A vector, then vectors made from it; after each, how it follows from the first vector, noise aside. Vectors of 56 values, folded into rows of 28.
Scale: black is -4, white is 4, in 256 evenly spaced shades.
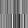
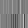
partly zeroed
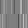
partly zeroed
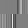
partly zeroed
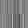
shrunk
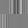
partly zeroed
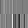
partly zeroed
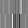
partly zeroed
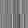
shrunk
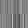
shrunk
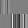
partly zeroed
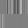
partly zeroed
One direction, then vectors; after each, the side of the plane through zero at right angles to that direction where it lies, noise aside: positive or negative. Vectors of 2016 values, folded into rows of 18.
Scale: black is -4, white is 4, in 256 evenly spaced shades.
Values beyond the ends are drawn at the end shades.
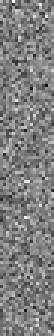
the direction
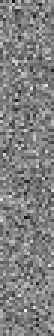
negative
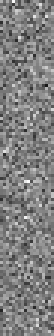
positive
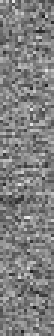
positive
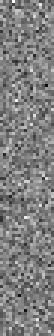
positive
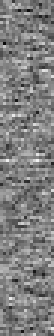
negative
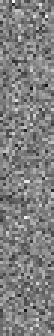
positive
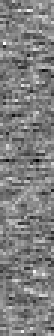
positive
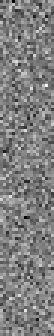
negative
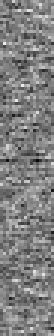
positive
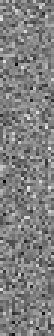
positive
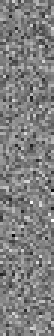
positive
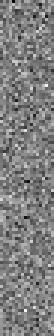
negative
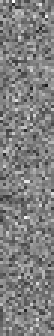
positive
